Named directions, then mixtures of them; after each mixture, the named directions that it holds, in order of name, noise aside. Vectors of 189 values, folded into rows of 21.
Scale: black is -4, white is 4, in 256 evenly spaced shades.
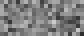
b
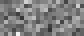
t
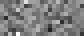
b, t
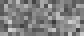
b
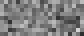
b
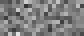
b, t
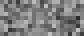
b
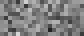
b, t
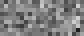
b, t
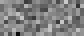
t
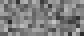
b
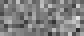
b, t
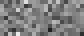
b, t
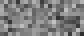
b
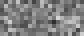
b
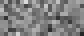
b, t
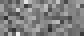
b, t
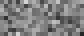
b, t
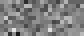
b, t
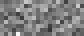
t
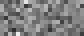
b, t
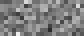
t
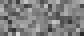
b, t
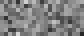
b, t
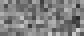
b, t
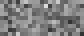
b, t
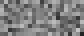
b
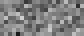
t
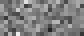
b, t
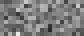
t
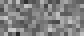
b, t
